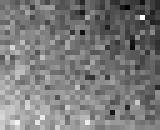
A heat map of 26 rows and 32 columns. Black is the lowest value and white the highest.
No single row or column stands out from its neighbours. Neither half mirrors the other. The field climbs toward the bottom left. There are no regular stripes. The grain is fine, like static. The ninth with the lowest average is the top right. The ninth with the highest average is the bottom left.
